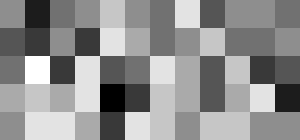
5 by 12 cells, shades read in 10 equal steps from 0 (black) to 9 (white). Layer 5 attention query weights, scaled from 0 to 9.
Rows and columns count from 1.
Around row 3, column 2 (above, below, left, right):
2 7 4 2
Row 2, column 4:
2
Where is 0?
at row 4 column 5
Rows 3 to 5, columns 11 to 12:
2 3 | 8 1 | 5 5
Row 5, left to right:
5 8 8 6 2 8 7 5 7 7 5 5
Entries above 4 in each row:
7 6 5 8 11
